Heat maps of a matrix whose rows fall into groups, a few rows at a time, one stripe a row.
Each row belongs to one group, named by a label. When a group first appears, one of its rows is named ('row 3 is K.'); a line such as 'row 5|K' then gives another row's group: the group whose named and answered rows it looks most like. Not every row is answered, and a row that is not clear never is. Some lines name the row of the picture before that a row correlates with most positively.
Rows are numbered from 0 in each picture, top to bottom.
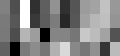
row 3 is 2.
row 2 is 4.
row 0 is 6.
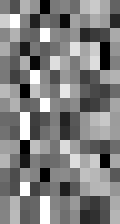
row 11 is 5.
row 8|6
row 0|4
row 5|2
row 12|4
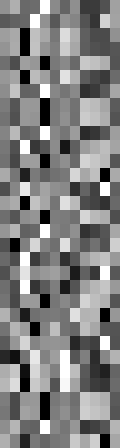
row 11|4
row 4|4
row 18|6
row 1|2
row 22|5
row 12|5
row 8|4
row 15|4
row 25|2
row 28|4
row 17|2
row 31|5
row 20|6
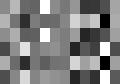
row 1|5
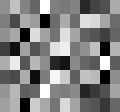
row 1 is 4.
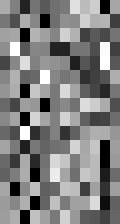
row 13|2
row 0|5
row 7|4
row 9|6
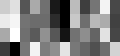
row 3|2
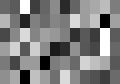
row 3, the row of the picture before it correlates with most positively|0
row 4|4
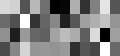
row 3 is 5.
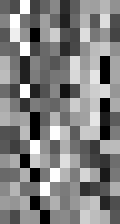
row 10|2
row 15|4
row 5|5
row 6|6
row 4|5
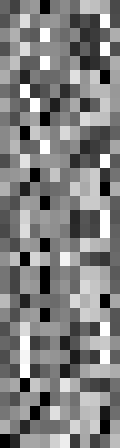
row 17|4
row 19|4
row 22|4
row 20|4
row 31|2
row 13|5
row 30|5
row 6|6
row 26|6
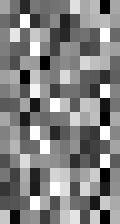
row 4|4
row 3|2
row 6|2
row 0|5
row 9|2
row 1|6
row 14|2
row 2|2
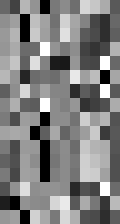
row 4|2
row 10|4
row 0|4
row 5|5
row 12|4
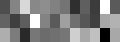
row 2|5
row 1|2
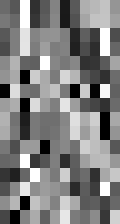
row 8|5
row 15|2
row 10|4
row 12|2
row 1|6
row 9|5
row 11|6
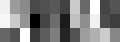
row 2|6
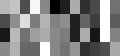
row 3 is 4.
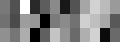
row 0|6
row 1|4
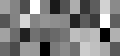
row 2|5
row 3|4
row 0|2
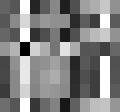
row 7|6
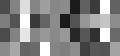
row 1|6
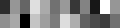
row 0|2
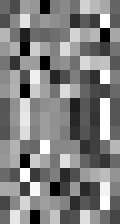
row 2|5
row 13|2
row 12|6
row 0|4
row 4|4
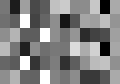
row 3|5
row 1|6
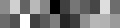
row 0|2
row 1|6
